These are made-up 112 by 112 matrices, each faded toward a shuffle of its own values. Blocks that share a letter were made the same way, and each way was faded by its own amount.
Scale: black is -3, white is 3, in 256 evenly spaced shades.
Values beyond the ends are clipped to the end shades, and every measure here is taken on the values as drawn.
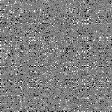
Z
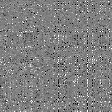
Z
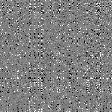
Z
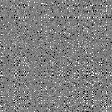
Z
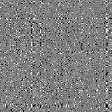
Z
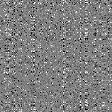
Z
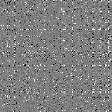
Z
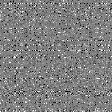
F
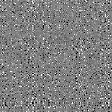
Z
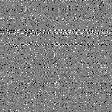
F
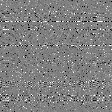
F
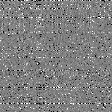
F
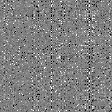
Z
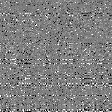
F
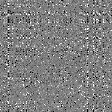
Z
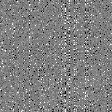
Z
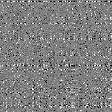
F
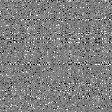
F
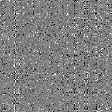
Z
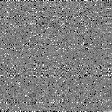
F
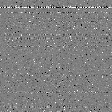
F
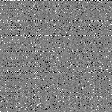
F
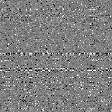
F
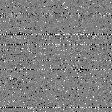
F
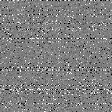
F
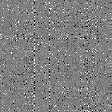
Z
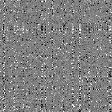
Z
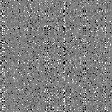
Z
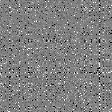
Z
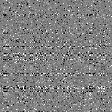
F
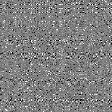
F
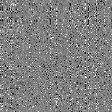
Z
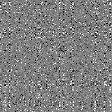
Z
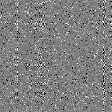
Z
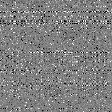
F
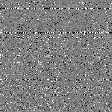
F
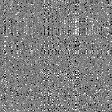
Z
